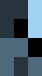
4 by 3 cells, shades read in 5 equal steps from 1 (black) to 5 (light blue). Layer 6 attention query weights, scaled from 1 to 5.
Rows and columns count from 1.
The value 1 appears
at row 2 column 2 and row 3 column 3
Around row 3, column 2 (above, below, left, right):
1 2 3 1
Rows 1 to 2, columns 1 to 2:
2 2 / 2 1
